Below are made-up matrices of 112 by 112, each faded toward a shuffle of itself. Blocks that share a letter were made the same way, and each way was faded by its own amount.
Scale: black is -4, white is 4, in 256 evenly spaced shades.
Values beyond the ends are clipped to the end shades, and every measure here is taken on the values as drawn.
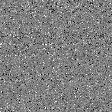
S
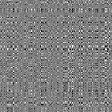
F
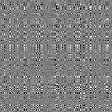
F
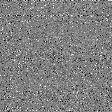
S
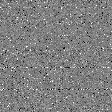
S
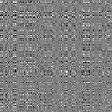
F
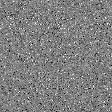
S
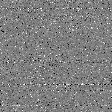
S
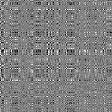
F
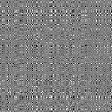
F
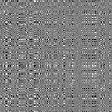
F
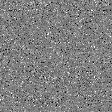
S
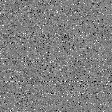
S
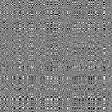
F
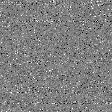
S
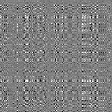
F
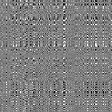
F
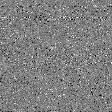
S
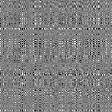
F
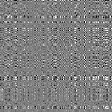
F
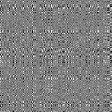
F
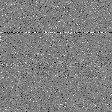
S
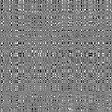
F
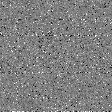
S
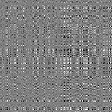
F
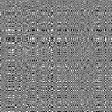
F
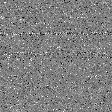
S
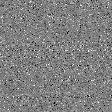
S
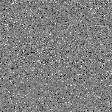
S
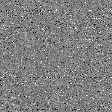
S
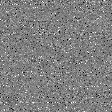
S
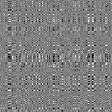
F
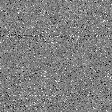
S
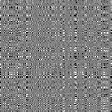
F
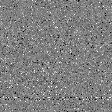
S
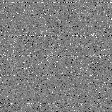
S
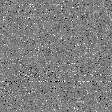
S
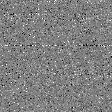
S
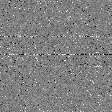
S
